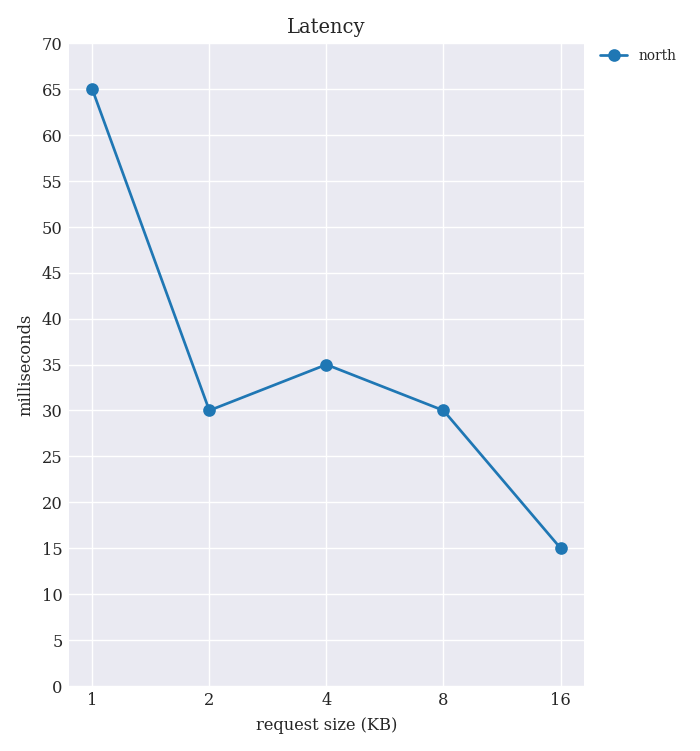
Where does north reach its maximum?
1
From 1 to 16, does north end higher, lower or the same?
lower
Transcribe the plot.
Title: Latency
x-axis: request size (KB), ticks 1 2 4 8 16
y-axis: milliseconds, ticks 0 5 10 15 20 25 30 35 40 45 50 55 60 65 70
Legend: north
Values:
north: 65 30 35 30 15
